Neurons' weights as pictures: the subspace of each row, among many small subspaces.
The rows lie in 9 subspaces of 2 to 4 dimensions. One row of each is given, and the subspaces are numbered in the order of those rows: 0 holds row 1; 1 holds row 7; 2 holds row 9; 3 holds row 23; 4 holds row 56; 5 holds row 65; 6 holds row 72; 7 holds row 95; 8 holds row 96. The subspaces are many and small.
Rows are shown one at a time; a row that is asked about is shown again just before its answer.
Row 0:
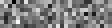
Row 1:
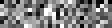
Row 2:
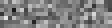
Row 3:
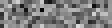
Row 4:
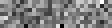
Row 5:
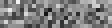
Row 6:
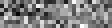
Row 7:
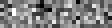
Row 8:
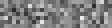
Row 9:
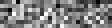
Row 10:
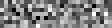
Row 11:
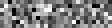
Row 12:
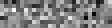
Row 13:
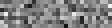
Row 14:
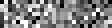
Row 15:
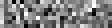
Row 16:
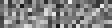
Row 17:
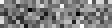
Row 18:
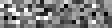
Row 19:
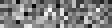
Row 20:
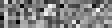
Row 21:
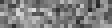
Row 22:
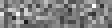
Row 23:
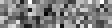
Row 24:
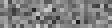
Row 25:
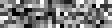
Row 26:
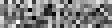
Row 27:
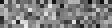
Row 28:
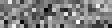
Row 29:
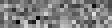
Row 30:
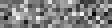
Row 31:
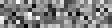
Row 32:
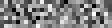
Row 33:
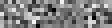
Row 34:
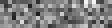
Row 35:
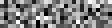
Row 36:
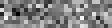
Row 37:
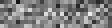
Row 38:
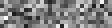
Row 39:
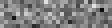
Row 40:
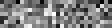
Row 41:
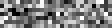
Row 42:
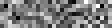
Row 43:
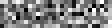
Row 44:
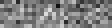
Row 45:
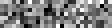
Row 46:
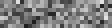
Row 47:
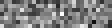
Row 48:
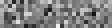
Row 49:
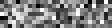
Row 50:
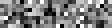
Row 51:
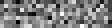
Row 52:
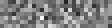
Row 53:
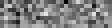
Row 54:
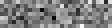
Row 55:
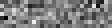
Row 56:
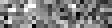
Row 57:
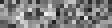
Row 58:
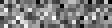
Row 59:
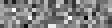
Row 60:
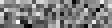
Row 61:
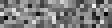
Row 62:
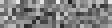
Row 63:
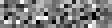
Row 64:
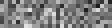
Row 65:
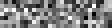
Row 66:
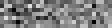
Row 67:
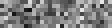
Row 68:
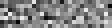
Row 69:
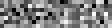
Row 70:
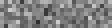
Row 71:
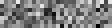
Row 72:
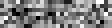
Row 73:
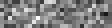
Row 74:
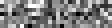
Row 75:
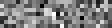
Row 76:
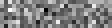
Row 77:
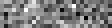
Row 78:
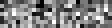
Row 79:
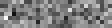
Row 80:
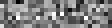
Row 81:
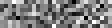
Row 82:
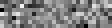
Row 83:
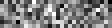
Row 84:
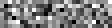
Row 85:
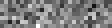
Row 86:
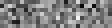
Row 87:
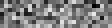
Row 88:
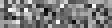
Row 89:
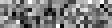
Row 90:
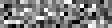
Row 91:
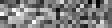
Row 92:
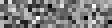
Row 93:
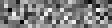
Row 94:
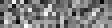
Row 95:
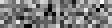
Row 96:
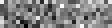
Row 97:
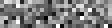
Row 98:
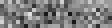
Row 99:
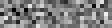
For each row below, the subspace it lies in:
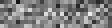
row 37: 2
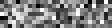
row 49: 8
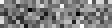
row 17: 8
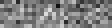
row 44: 2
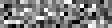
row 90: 1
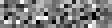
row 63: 1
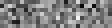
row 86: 1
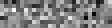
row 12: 5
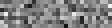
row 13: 4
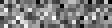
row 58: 8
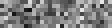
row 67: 3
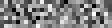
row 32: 0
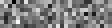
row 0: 2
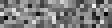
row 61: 0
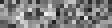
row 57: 5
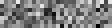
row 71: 0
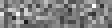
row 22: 7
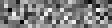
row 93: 2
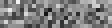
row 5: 2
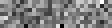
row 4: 3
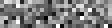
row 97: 1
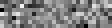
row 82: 4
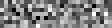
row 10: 0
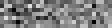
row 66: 6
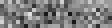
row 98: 5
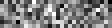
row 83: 0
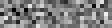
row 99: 0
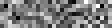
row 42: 7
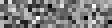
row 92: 8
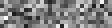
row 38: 3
